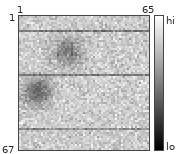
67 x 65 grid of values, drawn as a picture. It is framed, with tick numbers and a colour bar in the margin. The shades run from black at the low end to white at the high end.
The ninth with the lowest average is the middle left. Two dips sink into the field. The halves do not mirror each other. The values are skewed, with a long tail toward low values. Rows 8, 30 and 57 differ from the rows beside them.
